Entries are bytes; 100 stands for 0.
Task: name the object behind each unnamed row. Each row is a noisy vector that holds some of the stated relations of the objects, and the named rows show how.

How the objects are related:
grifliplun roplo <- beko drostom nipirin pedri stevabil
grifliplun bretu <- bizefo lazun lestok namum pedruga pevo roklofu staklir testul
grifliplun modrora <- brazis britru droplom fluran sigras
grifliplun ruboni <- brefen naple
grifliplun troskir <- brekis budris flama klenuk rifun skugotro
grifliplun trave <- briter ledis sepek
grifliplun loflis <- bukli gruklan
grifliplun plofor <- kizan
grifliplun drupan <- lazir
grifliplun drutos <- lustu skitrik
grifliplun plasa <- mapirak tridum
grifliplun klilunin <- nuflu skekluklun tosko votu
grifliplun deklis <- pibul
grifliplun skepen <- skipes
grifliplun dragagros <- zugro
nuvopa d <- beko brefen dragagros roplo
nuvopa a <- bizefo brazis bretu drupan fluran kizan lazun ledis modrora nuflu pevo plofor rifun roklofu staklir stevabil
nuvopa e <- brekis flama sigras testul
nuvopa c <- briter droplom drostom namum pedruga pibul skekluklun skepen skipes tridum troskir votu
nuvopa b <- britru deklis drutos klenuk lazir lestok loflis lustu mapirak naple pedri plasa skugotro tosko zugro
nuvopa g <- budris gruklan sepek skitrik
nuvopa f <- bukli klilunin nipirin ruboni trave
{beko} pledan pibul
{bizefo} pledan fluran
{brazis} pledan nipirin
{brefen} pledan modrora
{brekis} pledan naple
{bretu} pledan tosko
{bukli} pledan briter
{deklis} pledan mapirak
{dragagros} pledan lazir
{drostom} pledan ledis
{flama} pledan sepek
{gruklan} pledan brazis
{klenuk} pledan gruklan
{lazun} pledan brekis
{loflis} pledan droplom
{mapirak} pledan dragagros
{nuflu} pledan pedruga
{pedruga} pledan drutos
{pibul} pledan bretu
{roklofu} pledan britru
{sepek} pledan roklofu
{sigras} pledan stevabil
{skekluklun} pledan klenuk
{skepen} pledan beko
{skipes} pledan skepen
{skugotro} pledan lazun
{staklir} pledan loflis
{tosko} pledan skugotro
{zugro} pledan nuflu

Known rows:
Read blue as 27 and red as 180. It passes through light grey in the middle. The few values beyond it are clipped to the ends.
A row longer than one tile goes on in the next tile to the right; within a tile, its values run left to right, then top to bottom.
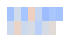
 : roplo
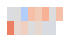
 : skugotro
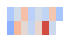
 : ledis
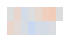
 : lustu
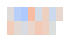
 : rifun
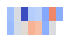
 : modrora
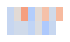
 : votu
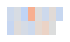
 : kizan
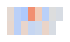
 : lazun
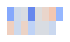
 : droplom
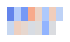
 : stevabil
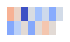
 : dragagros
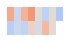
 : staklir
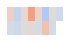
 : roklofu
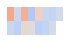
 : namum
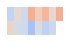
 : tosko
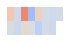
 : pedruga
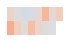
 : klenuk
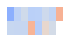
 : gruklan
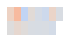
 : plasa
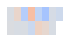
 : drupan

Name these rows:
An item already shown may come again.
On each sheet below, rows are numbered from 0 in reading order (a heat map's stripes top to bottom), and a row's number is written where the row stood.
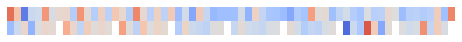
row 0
mapirak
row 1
flama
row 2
flama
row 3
roplo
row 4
roplo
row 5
beko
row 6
brefen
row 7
budris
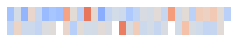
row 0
roplo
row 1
bretu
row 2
brekis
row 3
pedri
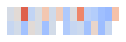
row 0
skekluklun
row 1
klilunin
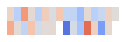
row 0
flama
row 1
brefen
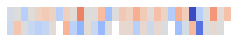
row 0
pedri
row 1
skipes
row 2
zugro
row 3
lazir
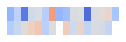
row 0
fluran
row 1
droplom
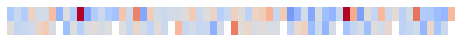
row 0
brazis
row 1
bukli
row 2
pedruga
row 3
pibul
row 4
skugotro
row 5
nipirin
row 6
deklis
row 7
klilunin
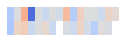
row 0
briter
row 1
testul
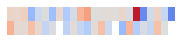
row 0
troskir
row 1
nuflu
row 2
drostom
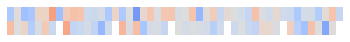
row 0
britru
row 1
skepen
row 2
naple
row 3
tridum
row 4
kizan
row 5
sigras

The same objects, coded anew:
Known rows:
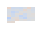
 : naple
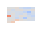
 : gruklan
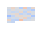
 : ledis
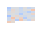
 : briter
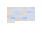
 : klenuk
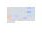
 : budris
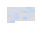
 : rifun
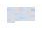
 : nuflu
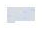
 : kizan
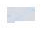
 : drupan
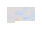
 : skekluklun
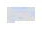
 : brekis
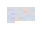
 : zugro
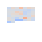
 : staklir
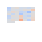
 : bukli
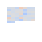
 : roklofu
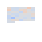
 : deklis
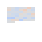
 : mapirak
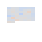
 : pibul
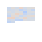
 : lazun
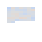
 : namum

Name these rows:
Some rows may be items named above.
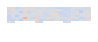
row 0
dragagros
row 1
troskir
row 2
stevabil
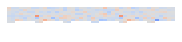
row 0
skugotro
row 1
nipirin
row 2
pedruga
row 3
bizefo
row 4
nipirin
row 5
droplom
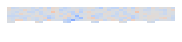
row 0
skugotro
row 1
drutos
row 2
modrora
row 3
flama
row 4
drutos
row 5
namum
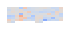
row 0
drostom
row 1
fluran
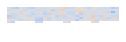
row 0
flama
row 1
brefen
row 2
britru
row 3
budris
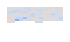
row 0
fluran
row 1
lestok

